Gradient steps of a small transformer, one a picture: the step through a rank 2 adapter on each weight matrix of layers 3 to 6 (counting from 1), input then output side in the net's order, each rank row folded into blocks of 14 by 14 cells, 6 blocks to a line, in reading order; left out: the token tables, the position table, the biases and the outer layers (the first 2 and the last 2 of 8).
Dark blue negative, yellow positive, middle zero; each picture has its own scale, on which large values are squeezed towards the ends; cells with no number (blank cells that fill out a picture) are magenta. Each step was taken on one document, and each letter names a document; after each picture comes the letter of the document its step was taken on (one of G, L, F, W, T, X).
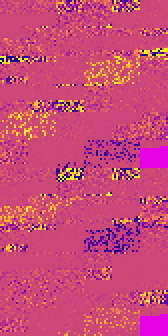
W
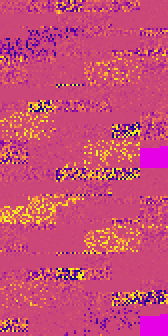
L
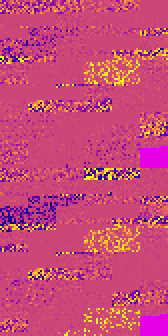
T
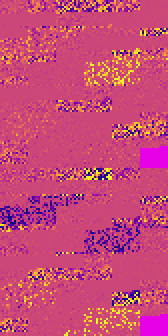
T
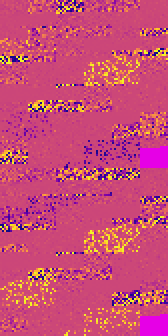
T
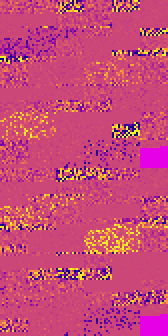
L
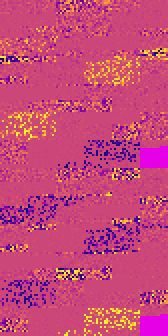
W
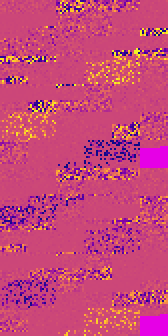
W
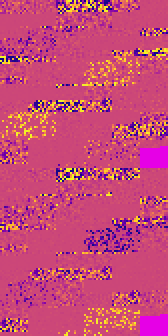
W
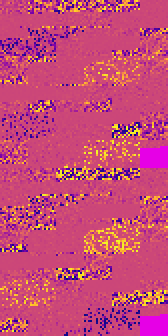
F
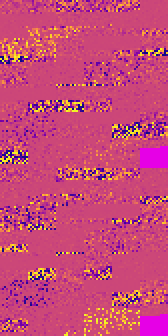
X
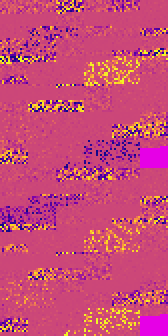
T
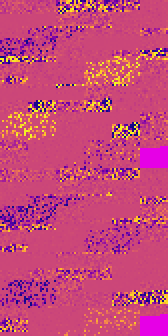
W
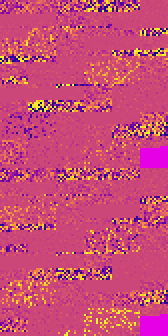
T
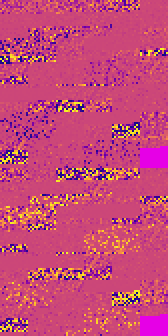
X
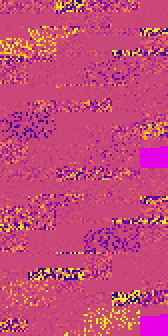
F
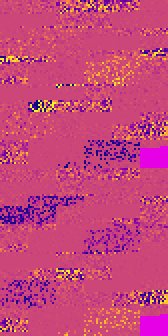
W
